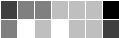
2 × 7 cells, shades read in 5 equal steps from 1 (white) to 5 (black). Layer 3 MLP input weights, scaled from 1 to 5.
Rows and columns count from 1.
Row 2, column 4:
1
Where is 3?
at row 1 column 2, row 1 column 3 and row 2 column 1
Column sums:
7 4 5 3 4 4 9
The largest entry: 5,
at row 1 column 7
